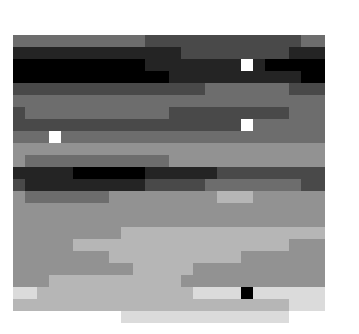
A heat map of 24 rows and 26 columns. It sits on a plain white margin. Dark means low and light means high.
Lone odd cells: 4, 3 higher and 1 lower than their neighbours. Average level on the scale: 50%. Grain: streaks across. Slope: up to the bottom. Calmest part: bottom middle.
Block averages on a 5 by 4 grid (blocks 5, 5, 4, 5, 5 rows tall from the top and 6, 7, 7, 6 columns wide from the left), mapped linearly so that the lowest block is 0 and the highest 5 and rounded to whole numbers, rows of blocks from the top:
0010
2222
1122
4444
5555
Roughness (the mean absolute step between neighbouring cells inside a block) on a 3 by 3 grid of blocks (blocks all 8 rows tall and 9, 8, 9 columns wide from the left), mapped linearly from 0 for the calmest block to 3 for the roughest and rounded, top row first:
213
321
102
